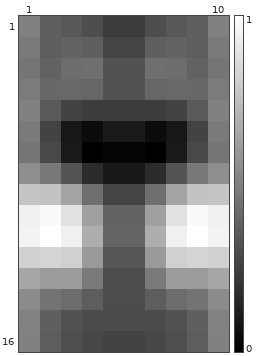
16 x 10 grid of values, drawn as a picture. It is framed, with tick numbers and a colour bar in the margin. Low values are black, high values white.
Grain: blotchy. Mirror symmetry: left to right. Ninth with the lowest average: centre. Lone odd cells: none.
